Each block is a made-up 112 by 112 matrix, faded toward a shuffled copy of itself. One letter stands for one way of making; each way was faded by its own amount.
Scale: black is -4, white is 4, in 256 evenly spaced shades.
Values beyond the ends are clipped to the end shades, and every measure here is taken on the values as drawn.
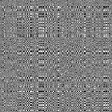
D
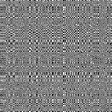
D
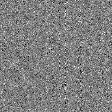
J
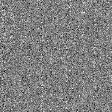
J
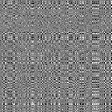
D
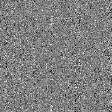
J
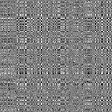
D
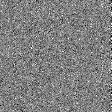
J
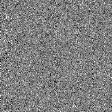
J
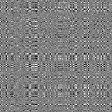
D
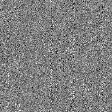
J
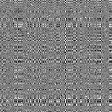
D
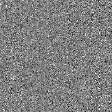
J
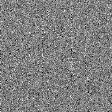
J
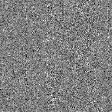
J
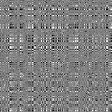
D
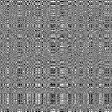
D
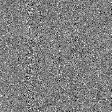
J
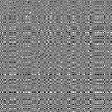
D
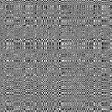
D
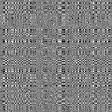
D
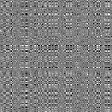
D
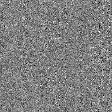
J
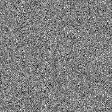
J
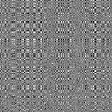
D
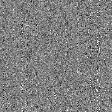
J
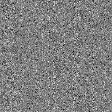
J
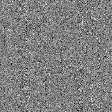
J
